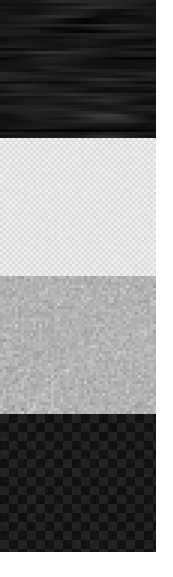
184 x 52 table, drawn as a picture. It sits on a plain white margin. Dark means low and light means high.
The table splits into 4 rows of 1 panel. Panel 1,1: very low, streaked across, faint in contrast. Panel 2,1: very high, checkered, faint in contrast. Panel 3,1: high, fine-grained, faint in contrast. Panel 4,1: very low, checkered, faint in contrast.
